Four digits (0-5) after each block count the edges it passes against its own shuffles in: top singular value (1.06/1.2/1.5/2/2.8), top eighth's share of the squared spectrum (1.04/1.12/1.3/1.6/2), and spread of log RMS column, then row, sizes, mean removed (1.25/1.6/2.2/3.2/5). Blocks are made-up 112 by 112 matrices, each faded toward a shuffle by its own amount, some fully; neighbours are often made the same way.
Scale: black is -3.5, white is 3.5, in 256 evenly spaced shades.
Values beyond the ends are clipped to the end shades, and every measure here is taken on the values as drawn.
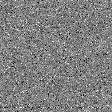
1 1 0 2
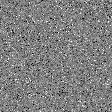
0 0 0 0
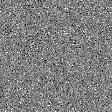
0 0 0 1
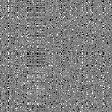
5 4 3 2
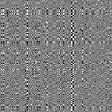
5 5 4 3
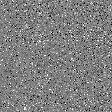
3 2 1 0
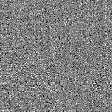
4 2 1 1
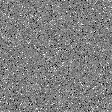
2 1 0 0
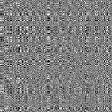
5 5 4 4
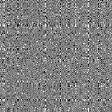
5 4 3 3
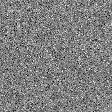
2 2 0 0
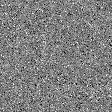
2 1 0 0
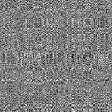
5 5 3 3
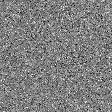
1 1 0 0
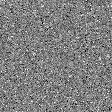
0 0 0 0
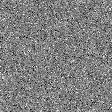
1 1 0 0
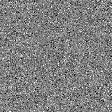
3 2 1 1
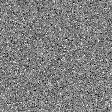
0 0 0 0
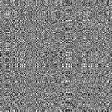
5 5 3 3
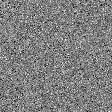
0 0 0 0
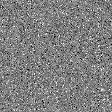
1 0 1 0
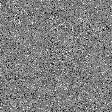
0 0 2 0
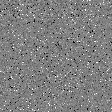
2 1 0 0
